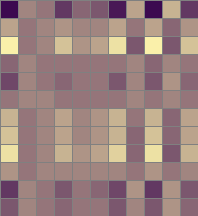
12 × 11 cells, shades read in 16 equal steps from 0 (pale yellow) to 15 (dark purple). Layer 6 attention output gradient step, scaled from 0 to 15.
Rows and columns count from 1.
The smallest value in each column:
0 7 7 3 6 5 1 5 0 4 3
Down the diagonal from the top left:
15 8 7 8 8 8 4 9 1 8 10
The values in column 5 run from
6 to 9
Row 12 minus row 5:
-1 0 0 0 0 0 0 0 0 0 0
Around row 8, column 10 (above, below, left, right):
9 10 3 5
